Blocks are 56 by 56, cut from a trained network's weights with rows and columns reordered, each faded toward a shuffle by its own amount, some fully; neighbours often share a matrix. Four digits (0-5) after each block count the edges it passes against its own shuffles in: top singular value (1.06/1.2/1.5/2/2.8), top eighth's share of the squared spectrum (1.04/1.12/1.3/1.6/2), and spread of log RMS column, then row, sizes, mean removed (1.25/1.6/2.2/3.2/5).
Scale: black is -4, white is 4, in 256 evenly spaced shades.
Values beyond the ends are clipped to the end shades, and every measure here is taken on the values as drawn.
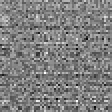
4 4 2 2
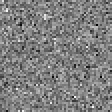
0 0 0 0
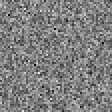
1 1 0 0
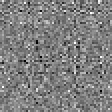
4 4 2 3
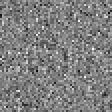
3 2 0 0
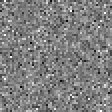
1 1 0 0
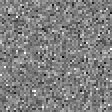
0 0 0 0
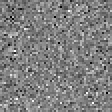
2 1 0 0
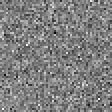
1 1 0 0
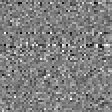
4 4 0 3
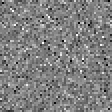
2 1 0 1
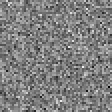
0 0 0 0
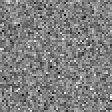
0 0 0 0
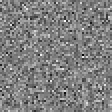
2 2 0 2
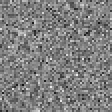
2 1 0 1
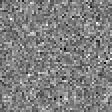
2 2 1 0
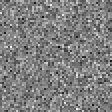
1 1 0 0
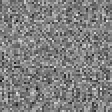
3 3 0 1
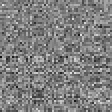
4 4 1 3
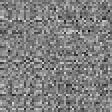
4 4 0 3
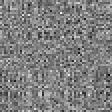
4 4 2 2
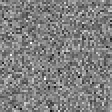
3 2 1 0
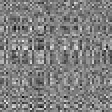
5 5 3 3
